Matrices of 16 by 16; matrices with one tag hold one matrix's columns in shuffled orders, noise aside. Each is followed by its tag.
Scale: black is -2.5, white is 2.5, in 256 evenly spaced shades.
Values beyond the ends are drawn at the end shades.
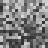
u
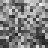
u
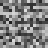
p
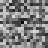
p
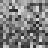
u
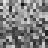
u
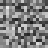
p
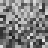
u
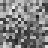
u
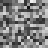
p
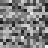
p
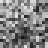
u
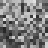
u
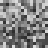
u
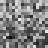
u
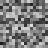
p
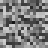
p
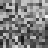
u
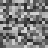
p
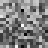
u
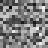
p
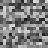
p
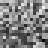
u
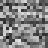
p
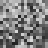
u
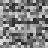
p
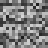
p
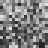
u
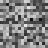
p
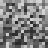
u
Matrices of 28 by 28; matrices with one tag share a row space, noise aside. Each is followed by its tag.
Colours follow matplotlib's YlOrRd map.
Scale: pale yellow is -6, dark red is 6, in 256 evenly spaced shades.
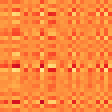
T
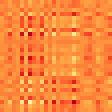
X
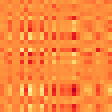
X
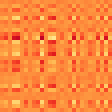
T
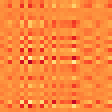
X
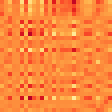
X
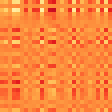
T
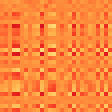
T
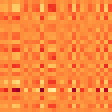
T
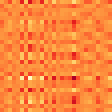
X
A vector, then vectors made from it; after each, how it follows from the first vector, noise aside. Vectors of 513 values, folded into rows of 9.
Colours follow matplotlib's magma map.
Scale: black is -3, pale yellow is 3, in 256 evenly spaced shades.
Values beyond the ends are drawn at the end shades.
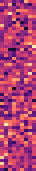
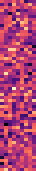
negated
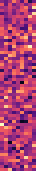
reversed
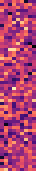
negated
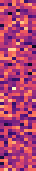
negated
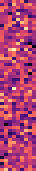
negated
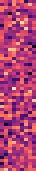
negated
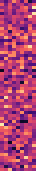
reversed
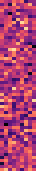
negated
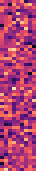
negated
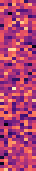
negated
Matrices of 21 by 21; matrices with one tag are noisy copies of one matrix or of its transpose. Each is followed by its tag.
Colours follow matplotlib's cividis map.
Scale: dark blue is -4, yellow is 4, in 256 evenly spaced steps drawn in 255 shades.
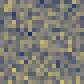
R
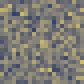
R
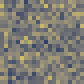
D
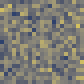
R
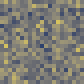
D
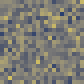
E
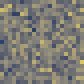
R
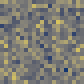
D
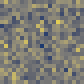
D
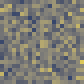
R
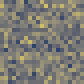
D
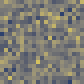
E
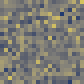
E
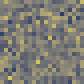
E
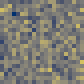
R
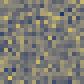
E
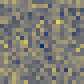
D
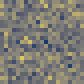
D
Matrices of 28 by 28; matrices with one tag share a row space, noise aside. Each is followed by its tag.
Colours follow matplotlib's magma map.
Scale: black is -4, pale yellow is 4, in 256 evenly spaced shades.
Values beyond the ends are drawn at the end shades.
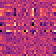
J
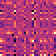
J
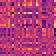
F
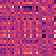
F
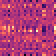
F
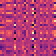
J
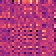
F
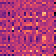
F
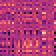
F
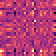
J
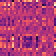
F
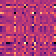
J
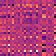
F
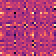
J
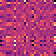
J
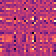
J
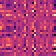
J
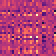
F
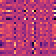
J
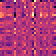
J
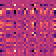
J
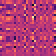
J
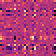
J
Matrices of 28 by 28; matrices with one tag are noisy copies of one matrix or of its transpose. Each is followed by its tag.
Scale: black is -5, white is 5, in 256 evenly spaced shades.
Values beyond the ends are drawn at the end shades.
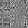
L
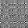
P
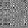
L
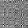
P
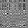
L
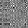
L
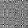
P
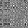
L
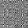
P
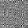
P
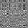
L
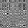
L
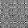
P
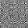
P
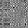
L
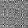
P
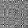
P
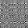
P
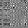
L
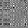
L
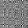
P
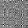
P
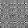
P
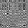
L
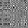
L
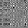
L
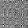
P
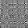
P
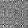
P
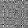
P
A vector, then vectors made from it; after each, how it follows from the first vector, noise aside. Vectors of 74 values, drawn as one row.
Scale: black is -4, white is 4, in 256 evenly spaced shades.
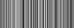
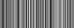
reversed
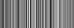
reversed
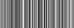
negated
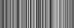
reversed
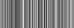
negated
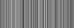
shrunk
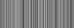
shrunk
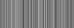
shrunk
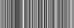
negated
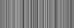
shrunk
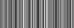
sign-scrambled
